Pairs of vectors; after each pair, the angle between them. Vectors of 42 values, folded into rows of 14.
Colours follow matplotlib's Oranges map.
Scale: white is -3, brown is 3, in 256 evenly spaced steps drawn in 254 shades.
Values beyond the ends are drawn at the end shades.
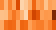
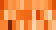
orthogonal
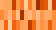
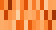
orthogonal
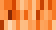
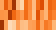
nearly parallel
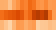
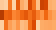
partly aligned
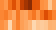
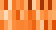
orthogonal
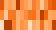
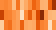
partly aligned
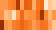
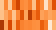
partly aligned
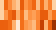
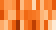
nearly opposite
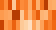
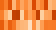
nearly parallel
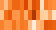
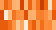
partly opposed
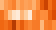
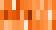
partly opposed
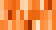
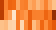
orthogonal
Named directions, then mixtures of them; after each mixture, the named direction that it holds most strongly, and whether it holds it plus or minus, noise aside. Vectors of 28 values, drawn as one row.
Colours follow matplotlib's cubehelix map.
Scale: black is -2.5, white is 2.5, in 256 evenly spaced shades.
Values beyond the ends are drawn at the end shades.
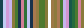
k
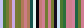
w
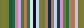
w, minus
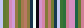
w, plus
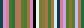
w, minus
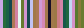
k, minus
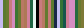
w, plus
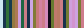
k, minus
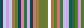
k, plus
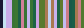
k, plus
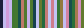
k, plus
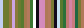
w, plus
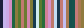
w, minus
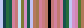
k, minus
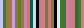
w, plus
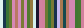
w, plus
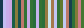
k, plus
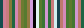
w, minus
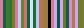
k, minus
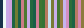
k, plus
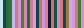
k, minus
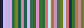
k, plus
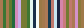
w, minus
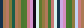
w, minus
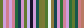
k, plus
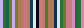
w, plus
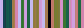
k, minus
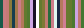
w, minus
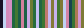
k, plus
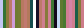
w, plus
